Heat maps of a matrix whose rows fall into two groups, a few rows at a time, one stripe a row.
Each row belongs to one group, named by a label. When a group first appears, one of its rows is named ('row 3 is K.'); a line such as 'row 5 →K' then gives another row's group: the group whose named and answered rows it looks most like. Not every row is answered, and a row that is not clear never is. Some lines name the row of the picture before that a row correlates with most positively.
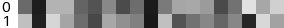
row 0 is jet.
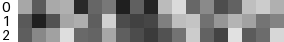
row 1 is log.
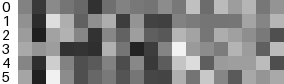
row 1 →jet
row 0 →log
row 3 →log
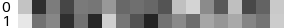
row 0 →log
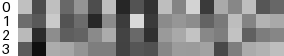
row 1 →jet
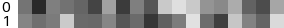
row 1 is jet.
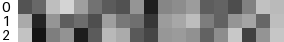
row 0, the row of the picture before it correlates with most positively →1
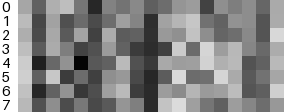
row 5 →log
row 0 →jet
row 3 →log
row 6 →log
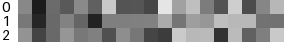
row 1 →log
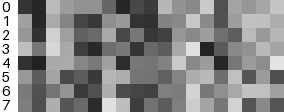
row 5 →log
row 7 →log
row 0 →jet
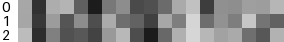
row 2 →log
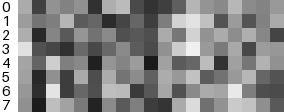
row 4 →jet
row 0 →log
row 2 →log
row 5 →log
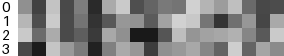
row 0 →log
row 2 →log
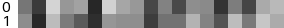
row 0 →jet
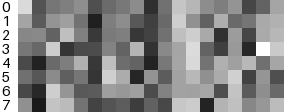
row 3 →jet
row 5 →log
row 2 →jet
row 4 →log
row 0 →log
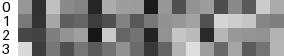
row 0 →jet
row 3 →log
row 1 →log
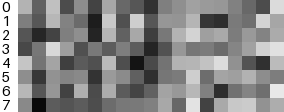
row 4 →log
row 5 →log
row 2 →log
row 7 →log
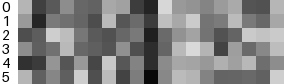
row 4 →log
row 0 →log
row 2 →jet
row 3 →jet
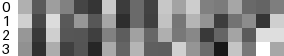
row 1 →jet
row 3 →jet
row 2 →jet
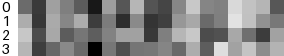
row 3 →log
